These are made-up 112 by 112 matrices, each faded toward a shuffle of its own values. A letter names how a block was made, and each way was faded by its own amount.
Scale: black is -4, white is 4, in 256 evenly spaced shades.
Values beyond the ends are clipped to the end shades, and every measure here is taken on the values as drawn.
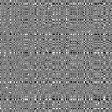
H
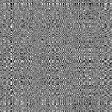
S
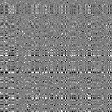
H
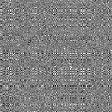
S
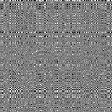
H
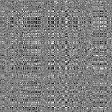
S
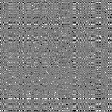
H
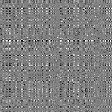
H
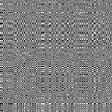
H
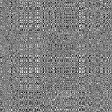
S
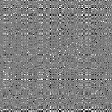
H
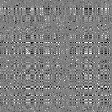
H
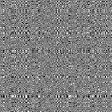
S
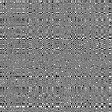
H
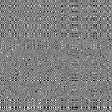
H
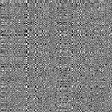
S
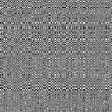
H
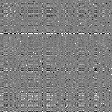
H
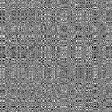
S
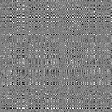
H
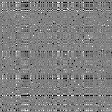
H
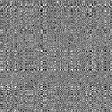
S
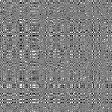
H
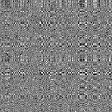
S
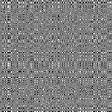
H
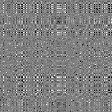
H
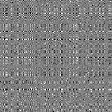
H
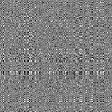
S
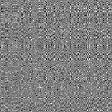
S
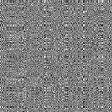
S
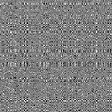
S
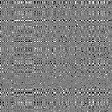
H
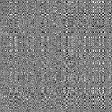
S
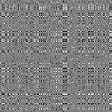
H
